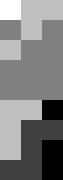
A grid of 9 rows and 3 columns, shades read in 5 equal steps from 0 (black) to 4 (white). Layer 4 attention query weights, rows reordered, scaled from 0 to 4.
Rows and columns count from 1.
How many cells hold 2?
10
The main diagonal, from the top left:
4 3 2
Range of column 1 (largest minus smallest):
3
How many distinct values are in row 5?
1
